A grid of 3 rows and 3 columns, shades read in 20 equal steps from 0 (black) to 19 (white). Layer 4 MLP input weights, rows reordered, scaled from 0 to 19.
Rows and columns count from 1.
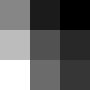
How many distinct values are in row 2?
3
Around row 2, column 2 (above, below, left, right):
2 8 14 3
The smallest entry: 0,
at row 1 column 3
